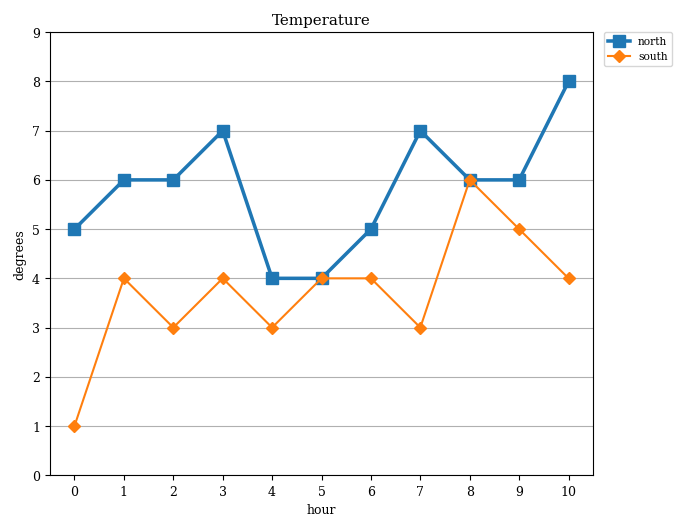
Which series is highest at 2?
north
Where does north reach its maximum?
10
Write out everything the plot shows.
Title: Temperature
x-axis: hour, ticks 0 1 2 3 4 5 6 7 8 9 10
y-axis: degrees, ticks 0 1 2 3 4 5 6 7 8 9
Legend: north, south
Values:
north: 5 6 6 7 4 4 5 7 6 6 8
south: 1 4 3 4 3 4 4 3 6 5 4
